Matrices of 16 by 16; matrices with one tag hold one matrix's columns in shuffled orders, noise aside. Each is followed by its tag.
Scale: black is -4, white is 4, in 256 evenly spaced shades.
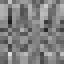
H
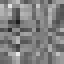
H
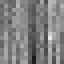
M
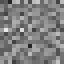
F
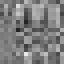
H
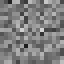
F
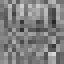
H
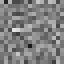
F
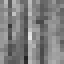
M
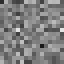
F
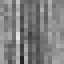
M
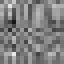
H
